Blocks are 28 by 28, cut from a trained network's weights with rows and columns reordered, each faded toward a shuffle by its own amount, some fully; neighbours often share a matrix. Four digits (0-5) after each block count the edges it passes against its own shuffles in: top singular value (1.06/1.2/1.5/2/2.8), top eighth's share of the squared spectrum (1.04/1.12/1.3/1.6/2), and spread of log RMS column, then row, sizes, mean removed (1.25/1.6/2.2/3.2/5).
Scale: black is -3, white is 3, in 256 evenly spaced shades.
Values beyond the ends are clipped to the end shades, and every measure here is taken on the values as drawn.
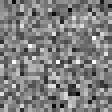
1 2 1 0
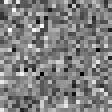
0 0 0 0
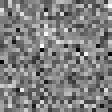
0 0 0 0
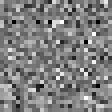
2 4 0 2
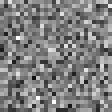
0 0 0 0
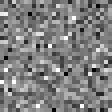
0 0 0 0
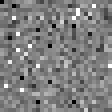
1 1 0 0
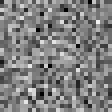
2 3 0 0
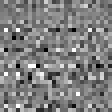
3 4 0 3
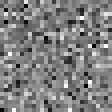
0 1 0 0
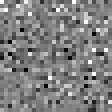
0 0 0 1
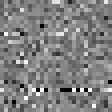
2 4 0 1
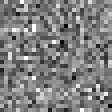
1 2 0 0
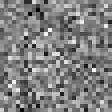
1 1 0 0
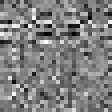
3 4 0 2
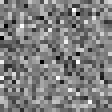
1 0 0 0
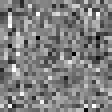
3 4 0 0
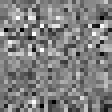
3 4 1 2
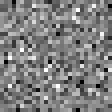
0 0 0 0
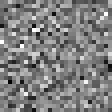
2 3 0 0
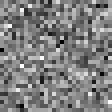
1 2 0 0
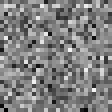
0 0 0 0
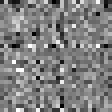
2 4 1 2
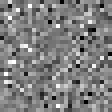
1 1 0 0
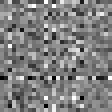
3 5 2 2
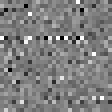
2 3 0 1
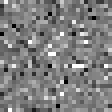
1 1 0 0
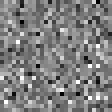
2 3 1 0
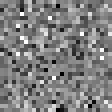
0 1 0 0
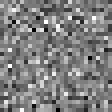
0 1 0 1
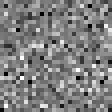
1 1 0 1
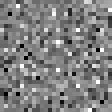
1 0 0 0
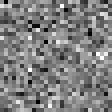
0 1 0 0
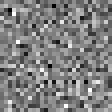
2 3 0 1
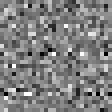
2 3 1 2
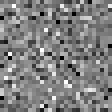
1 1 0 0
